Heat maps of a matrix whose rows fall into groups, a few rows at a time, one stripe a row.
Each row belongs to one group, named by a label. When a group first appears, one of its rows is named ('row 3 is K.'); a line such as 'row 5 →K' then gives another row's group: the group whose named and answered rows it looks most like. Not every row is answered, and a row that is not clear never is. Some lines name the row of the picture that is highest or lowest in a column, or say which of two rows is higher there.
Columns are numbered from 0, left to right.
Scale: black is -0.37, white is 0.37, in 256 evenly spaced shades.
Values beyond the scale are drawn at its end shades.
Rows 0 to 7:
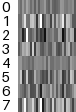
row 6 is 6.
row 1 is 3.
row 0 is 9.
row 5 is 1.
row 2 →1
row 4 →1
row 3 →9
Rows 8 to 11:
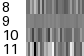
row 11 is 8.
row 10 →6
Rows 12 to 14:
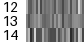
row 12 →1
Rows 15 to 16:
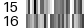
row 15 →8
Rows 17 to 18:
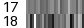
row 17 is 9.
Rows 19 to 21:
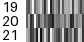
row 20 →1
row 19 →3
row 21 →6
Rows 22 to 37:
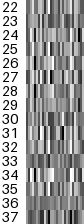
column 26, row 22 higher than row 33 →Yes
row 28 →8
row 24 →8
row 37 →6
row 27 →3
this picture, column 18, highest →30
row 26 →8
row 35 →3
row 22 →3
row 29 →8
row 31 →3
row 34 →8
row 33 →6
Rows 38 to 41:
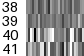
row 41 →3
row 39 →1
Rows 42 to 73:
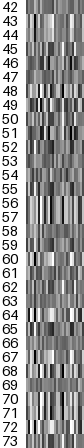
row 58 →9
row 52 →1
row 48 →3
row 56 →3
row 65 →1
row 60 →8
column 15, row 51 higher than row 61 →No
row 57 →3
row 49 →6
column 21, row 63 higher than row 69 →Yes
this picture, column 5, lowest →49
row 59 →1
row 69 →1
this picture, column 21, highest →63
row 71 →3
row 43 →8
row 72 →8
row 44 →8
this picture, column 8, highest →70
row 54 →6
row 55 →1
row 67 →8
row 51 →6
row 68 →3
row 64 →8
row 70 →3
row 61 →1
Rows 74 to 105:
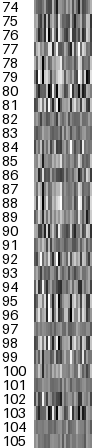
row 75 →6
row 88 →8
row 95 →3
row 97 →9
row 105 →1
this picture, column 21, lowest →79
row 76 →6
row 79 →8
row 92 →3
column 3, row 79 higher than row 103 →Yes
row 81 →3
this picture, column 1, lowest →79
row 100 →8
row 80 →6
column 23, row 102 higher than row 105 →No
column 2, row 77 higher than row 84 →Yes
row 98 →3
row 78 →8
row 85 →8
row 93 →6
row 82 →6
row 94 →1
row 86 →1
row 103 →6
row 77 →3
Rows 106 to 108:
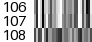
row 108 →1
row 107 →8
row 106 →8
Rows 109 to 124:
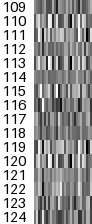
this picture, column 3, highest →115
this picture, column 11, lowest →109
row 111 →8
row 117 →6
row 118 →6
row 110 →3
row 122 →8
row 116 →1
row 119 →8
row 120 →3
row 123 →6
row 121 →8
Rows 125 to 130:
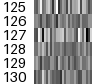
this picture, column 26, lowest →127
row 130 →1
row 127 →8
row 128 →9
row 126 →6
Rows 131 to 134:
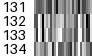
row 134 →3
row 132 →8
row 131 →6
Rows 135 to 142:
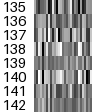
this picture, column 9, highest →135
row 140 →8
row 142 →9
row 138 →8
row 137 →3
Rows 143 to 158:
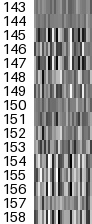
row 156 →3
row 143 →9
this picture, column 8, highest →154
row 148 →8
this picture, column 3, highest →155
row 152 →8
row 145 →6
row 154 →3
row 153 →6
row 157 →8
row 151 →6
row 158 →3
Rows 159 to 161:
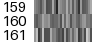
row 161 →1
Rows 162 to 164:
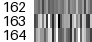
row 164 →3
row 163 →3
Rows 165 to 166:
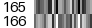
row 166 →3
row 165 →6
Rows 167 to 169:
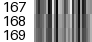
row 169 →6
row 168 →6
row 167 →6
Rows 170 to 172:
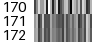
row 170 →3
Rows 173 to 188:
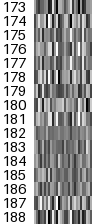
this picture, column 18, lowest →174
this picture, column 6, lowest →174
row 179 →1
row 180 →8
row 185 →9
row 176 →3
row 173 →6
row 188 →6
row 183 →1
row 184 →6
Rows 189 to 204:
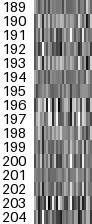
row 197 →3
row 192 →1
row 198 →8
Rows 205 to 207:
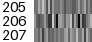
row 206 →6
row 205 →9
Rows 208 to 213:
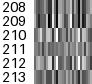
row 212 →3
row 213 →6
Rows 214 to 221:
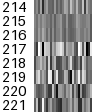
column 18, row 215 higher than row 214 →No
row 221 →1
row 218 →9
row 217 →8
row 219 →3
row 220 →6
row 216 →9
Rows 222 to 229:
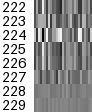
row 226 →1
